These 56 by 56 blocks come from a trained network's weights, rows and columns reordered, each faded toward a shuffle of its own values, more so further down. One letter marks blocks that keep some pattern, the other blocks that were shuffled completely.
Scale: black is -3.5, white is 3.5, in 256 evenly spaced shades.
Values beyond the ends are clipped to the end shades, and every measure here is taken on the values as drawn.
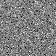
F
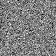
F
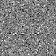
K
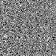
K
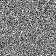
F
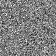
F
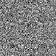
K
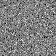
F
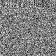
K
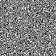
K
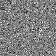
K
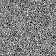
F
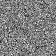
F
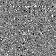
K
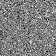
F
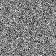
F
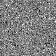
K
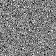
F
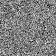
F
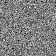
F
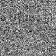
K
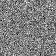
F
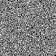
K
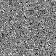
K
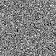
K
